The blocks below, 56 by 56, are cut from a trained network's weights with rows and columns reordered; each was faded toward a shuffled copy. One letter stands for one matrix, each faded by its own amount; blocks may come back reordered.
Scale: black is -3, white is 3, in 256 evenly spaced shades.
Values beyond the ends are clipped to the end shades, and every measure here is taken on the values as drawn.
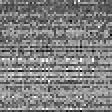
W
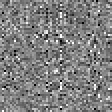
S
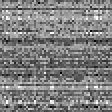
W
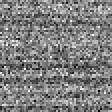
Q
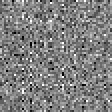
S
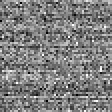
Q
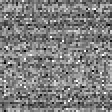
Q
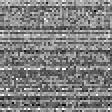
W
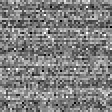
Q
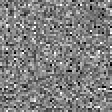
S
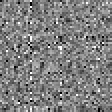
S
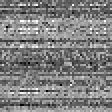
W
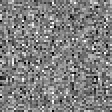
S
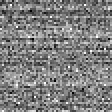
Q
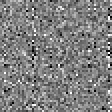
S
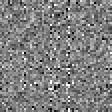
S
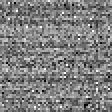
Q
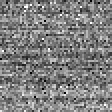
Q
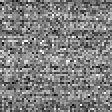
Q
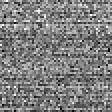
Q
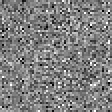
S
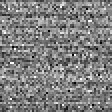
Q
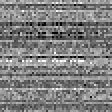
W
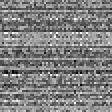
W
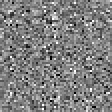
S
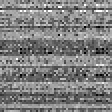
W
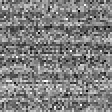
Q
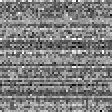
W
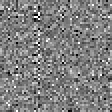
S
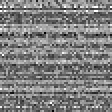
W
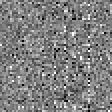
S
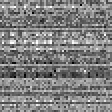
W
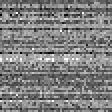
W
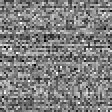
Q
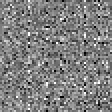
S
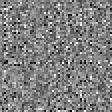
S
